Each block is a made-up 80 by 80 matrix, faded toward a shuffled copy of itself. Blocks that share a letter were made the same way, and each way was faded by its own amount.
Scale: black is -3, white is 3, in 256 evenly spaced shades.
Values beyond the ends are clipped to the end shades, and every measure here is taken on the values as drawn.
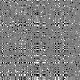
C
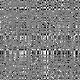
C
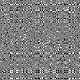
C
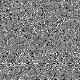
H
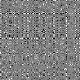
C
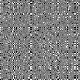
C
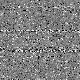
H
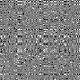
C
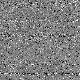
H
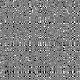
C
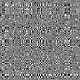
C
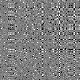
C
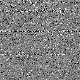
H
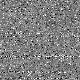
H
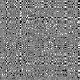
C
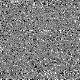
H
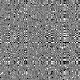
C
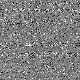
H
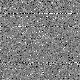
H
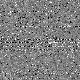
H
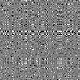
C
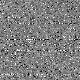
H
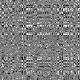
C
